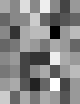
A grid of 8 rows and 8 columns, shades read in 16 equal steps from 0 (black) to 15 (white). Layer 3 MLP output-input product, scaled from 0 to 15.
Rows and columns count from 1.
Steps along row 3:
down up up same down up up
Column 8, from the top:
9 6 11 6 9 11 9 9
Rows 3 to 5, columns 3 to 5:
10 11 11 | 10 9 7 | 4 3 3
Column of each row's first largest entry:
5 4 4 3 6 8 6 1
